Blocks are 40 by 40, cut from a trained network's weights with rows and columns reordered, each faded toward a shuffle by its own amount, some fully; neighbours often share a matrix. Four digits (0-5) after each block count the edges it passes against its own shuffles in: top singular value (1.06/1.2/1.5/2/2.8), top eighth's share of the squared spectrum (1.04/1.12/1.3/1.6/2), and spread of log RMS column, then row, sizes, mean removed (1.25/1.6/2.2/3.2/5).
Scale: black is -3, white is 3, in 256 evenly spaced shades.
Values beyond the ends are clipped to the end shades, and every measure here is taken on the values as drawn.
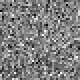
0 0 0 0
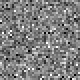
0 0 0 0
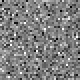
0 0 0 0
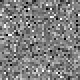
1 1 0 0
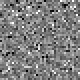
0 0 0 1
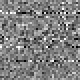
3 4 1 3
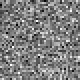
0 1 0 0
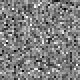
0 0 0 0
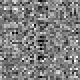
3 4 2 2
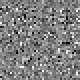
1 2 0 2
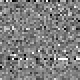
2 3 0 2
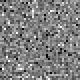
0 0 0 0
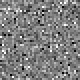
1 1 0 0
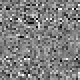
2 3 1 3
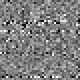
3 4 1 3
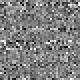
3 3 0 3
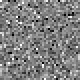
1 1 0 0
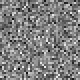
1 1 0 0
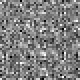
3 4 2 2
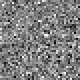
1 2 0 0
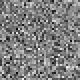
2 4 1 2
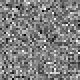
2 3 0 1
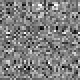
3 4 2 3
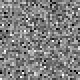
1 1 0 0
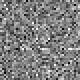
2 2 0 1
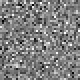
1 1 0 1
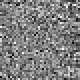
2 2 0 1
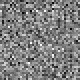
3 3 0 1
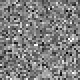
2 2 0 0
